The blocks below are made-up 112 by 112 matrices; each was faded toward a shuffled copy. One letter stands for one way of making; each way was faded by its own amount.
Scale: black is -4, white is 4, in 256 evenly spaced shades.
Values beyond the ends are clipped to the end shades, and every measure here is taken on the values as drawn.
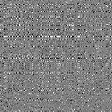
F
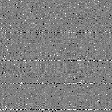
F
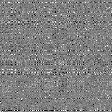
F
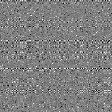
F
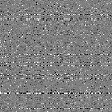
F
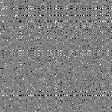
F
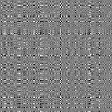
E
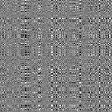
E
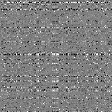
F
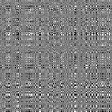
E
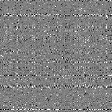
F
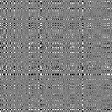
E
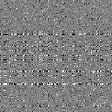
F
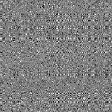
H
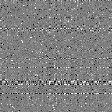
F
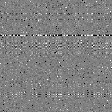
F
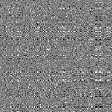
H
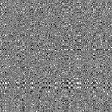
H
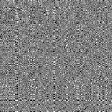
H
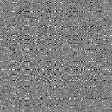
F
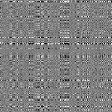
E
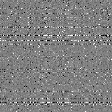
F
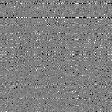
F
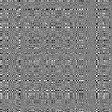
E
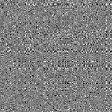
H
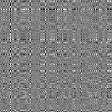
E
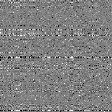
F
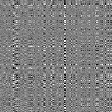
E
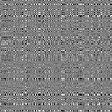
E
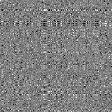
H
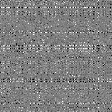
F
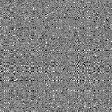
H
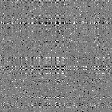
F
